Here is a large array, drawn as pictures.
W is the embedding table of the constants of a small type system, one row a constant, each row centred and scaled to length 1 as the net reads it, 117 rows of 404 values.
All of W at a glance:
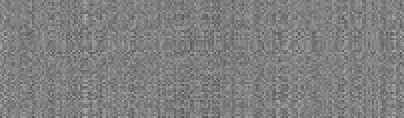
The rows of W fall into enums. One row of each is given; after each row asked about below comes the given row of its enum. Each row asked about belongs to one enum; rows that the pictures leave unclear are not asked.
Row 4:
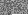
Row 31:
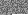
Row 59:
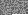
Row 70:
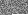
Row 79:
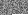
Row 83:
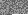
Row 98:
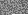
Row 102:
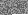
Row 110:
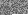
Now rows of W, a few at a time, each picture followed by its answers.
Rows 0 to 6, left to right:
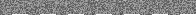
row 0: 59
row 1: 102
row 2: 110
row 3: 4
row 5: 83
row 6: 59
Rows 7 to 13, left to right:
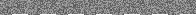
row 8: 83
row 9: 102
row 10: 59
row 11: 31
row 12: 70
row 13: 98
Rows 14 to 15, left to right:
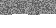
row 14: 102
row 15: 4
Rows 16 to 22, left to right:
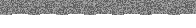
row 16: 31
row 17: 102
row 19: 110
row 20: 59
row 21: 4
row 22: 102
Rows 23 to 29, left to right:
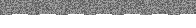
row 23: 59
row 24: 4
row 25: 83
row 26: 59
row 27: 83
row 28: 70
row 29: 59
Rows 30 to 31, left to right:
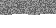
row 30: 102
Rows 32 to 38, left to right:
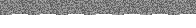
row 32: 98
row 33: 98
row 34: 59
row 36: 31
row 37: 31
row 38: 98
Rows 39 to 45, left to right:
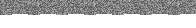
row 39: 59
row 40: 110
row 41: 31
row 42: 110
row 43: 98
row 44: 98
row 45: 110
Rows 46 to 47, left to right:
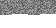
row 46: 98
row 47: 83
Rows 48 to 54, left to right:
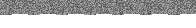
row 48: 83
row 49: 98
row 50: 31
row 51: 31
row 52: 4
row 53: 4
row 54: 83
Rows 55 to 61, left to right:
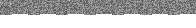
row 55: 110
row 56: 59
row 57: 4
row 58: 70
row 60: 79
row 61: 98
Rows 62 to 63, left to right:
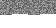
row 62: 83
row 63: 59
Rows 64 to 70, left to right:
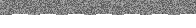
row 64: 83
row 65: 31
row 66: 70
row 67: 102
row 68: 110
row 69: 98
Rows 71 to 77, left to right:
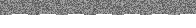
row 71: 98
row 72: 4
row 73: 70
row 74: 83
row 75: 110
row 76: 98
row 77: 31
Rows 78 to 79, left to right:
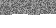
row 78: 110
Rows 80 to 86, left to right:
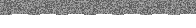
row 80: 4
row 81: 102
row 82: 59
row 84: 102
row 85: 102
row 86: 79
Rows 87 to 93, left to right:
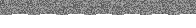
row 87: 70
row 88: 70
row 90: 102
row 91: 110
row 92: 98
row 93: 98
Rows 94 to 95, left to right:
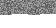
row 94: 4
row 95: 102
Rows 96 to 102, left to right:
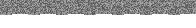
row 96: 31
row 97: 31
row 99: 4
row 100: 110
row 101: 110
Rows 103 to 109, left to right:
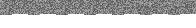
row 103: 83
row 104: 98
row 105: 83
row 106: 83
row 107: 59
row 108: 110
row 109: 102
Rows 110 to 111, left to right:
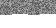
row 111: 4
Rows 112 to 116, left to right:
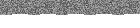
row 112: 31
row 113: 102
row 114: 4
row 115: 70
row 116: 102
